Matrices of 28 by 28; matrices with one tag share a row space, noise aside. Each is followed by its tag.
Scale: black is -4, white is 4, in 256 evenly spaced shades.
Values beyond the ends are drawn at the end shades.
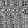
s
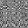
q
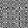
q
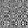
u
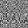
q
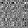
s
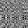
s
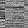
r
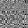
s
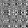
u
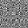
q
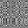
q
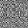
q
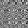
u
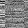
r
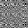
s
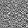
u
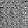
s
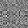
q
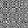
q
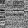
r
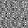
s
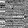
r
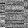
r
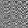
u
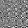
u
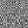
q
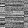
r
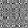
q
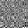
s
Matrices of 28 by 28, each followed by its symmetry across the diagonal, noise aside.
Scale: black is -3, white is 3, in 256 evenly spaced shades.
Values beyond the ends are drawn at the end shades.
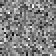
neither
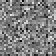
neither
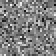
antisymmetric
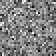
symmetric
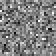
neither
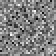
symmetric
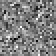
antisymmetric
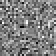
antisymmetric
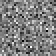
antisymmetric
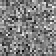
antisymmetric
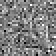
antisymmetric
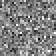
neither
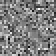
antisymmetric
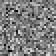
neither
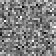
neither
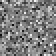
antisymmetric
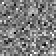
symmetric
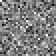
symmetric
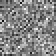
symmetric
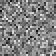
symmetric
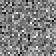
symmetric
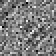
symmetric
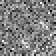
symmetric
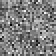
antisymmetric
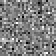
antisymmetric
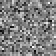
neither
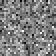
neither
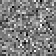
neither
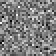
neither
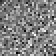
symmetric
